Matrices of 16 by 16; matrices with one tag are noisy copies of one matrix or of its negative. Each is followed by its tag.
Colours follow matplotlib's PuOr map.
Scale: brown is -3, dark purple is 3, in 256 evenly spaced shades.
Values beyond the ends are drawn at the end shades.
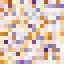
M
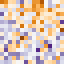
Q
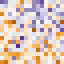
Q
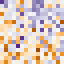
Q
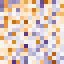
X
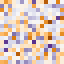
M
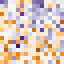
Q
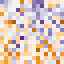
Q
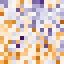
Q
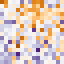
Q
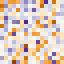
X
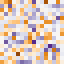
M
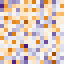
X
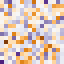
M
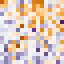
Q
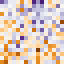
Q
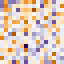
X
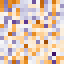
X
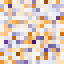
M
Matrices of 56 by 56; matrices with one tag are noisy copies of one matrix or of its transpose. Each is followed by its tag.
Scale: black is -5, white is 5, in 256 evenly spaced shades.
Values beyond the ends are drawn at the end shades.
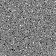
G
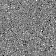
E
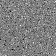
G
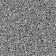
G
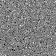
G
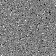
G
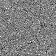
E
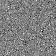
E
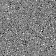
E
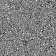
E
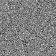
E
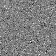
E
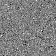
E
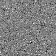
E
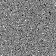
G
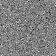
G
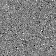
E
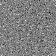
G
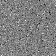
G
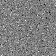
G
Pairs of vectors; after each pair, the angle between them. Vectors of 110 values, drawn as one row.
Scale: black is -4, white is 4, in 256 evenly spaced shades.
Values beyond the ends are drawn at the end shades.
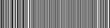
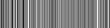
nearly parallel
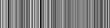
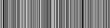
partly opposed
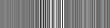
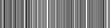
orthogonal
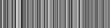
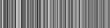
nearly parallel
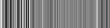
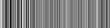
nearly parallel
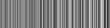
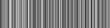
orthogonal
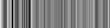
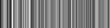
nearly opposite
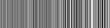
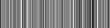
orthogonal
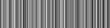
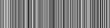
orthogonal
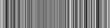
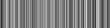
nearly opposite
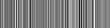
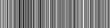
orthogonal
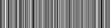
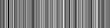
partly aligned
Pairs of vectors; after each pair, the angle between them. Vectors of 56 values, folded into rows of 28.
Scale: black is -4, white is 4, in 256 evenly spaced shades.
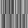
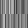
nearly opposite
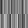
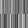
nearly opposite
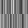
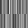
orthogonal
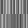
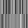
nearly opposite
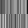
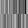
partly opposed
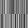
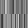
nearly parallel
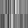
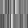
nearly parallel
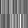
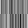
nearly opposite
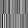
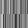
partly opposed
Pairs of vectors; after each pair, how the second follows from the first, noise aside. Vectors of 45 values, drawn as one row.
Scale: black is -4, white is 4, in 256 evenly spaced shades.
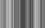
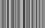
sign-scrambled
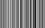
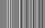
partly zeroed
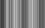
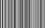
sign-scrambled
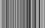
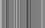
partly zeroed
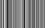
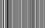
partly zeroed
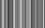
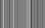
partly zeroed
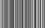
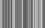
sign-scrambled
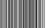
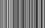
sign-scrambled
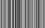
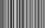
sign-scrambled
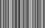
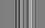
partly zeroed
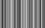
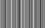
partly zeroed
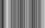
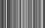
sign-scrambled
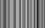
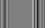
partly zeroed
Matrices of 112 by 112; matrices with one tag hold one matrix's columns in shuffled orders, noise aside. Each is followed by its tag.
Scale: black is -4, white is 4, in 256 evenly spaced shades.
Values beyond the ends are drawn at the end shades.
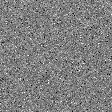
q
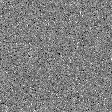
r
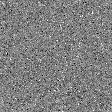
r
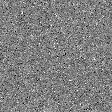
r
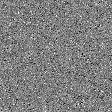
r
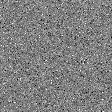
q
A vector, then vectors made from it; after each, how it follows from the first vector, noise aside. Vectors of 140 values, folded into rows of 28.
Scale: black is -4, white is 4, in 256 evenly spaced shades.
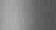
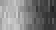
scaled up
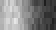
scaled up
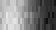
scaled up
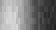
scaled up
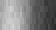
scaled up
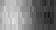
scaled up
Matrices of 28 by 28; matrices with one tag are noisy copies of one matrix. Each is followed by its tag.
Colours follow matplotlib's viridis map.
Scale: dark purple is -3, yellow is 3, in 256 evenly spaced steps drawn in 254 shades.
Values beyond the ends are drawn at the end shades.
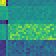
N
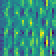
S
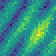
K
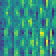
S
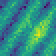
K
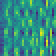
S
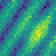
K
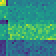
N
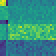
N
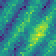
K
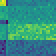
N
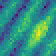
K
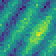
K
